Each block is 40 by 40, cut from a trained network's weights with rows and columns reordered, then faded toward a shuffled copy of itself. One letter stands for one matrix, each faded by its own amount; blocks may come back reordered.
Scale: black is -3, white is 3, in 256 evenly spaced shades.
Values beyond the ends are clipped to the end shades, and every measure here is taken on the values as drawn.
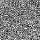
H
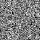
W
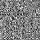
H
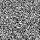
W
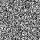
W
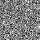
H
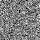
W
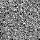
W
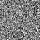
W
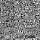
H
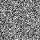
W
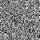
W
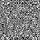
H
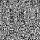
H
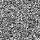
W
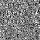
H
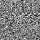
H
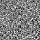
H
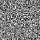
W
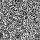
W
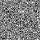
H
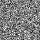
W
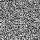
W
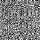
H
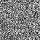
W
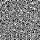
H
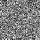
W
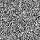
W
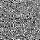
H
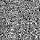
H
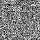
W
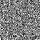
W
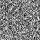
W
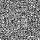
W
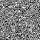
H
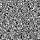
H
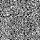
H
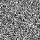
W
